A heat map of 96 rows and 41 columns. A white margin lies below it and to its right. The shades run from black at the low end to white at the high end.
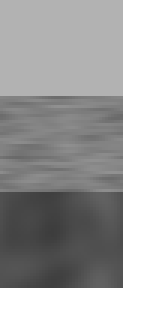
The table splits into 3 rows of 1 panel. Panel 1,1: high, flat. Panel 2,1: middling, streaked across, faint in contrast. Panel 3,1: low, smooth, faint in contrast.
